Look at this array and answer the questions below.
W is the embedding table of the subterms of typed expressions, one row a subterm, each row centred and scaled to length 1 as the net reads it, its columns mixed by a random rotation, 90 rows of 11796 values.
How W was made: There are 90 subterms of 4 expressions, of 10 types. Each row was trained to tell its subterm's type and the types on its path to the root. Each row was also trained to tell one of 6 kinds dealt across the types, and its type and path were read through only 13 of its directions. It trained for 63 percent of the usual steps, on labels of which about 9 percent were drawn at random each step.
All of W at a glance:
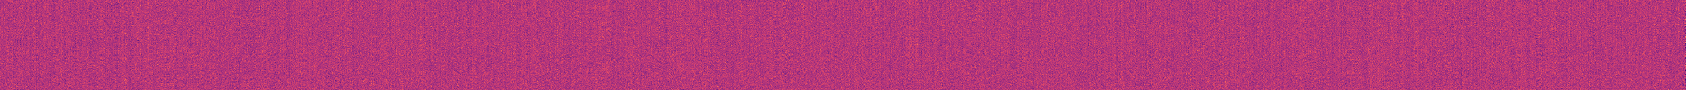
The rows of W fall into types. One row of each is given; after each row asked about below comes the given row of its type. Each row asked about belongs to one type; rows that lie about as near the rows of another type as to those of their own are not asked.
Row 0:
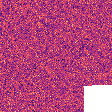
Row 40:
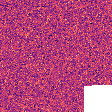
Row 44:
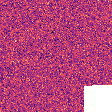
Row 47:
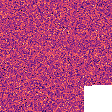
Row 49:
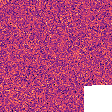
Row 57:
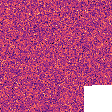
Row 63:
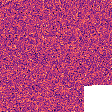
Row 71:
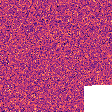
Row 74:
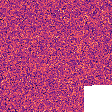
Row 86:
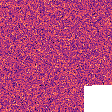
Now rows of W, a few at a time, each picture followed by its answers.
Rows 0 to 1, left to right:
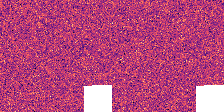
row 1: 86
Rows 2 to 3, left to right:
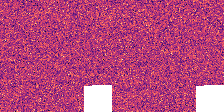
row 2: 57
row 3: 47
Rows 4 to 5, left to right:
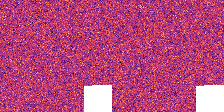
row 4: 47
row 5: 74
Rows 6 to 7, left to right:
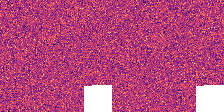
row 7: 71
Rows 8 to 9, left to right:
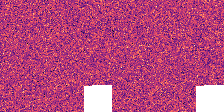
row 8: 63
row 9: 63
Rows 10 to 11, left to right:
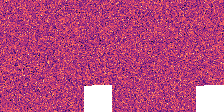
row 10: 86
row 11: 44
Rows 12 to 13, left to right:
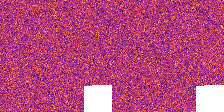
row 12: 47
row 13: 40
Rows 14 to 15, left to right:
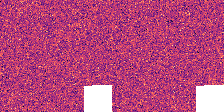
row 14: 0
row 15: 44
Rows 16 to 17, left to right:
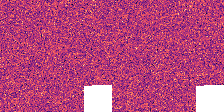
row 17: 71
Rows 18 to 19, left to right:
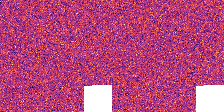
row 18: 63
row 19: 40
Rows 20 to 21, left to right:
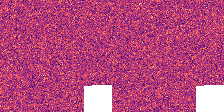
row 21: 0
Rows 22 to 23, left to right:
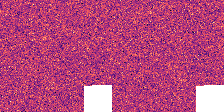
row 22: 63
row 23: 57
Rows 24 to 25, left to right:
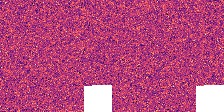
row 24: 63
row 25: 86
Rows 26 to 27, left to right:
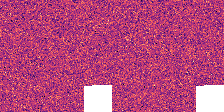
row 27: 47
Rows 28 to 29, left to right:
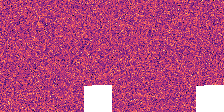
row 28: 0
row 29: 86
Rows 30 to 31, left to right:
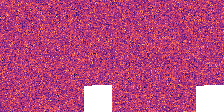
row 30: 74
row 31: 71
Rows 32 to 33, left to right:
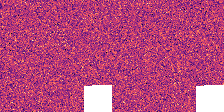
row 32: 47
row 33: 44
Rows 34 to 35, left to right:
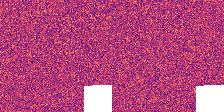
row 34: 57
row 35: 47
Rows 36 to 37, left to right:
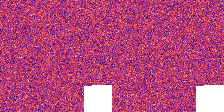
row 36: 63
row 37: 71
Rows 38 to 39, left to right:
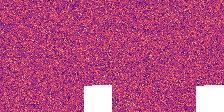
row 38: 47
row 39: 71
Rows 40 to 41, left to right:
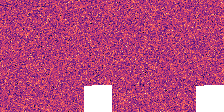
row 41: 0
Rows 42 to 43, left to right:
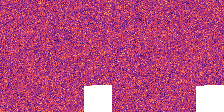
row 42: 40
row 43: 74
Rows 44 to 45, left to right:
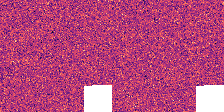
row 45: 71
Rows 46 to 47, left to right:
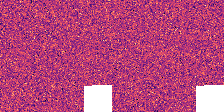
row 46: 0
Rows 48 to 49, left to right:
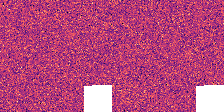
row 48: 57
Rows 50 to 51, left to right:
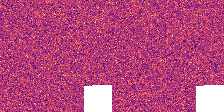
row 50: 0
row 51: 0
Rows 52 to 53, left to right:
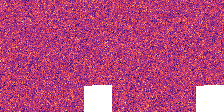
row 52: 57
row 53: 86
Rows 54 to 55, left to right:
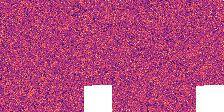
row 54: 74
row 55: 40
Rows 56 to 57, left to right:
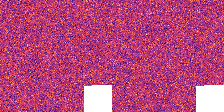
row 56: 71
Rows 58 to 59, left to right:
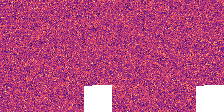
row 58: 44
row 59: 49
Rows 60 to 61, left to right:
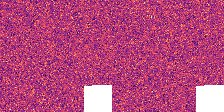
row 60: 74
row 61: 0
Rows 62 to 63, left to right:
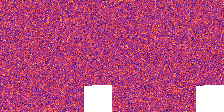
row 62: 86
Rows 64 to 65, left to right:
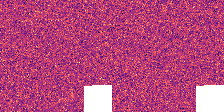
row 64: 57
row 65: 86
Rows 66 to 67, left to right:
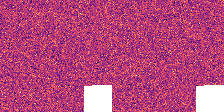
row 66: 0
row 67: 86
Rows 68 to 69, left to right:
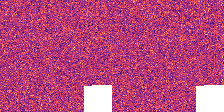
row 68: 63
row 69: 0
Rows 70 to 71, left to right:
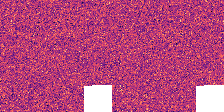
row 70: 63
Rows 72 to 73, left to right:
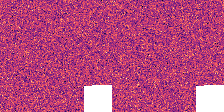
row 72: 86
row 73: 49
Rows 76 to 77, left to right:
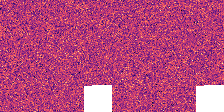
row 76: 49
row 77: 71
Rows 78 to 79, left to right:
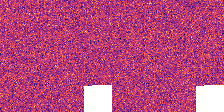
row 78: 57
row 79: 74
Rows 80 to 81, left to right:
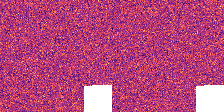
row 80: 44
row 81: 40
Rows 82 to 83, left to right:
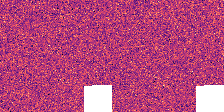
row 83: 40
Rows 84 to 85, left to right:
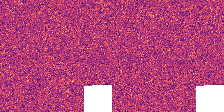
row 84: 63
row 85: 40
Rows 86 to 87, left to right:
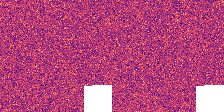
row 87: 86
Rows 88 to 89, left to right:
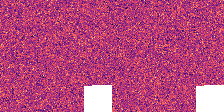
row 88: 63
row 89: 40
